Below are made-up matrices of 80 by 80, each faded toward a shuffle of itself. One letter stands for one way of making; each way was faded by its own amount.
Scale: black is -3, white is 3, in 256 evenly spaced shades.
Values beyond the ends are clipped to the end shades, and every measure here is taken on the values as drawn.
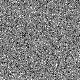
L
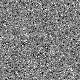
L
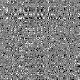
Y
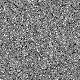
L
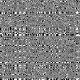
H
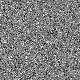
L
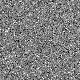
L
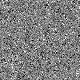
L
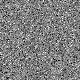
L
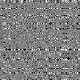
H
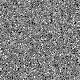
L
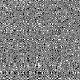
Y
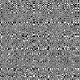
H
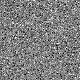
L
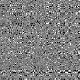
Y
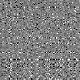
Y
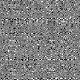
Y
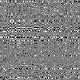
H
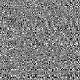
Y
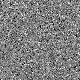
L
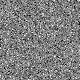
L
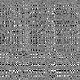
H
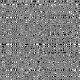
H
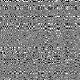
H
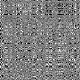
H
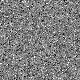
L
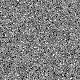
L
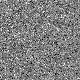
L
